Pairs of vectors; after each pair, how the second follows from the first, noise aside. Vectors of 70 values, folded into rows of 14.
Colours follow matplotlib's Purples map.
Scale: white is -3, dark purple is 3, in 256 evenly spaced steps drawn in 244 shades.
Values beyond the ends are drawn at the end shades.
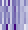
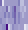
partly zeroed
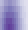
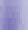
shrunk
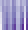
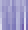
shrunk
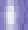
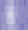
shrunk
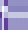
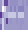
partly zeroed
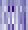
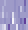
partly zeroed
